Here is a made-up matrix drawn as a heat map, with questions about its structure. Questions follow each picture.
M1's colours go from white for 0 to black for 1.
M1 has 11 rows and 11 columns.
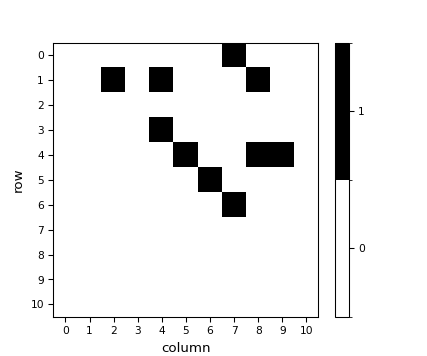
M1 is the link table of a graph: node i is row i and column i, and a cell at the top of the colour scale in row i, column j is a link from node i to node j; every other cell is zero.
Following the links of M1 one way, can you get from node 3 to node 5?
yes
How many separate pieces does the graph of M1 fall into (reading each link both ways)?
2
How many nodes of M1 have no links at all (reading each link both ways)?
1
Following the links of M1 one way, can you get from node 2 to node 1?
no
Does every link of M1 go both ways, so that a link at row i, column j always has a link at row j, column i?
no
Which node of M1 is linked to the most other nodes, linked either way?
node 4
